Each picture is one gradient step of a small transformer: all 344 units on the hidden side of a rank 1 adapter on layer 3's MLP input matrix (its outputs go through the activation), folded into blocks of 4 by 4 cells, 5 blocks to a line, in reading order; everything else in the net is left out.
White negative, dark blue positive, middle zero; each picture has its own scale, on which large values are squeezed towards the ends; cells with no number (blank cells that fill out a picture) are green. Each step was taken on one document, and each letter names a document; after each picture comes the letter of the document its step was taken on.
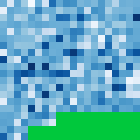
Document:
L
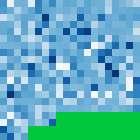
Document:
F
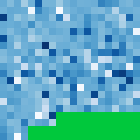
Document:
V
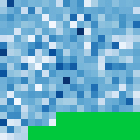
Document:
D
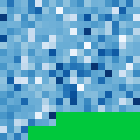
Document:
V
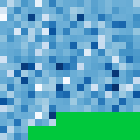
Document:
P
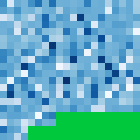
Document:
F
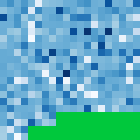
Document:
V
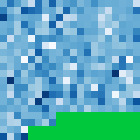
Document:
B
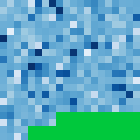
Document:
L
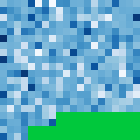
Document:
L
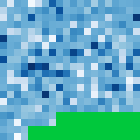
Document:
L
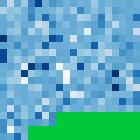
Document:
P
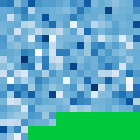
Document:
D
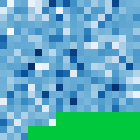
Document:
L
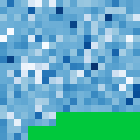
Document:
V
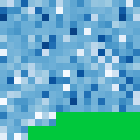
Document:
V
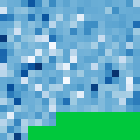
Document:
F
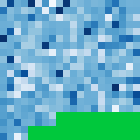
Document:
L
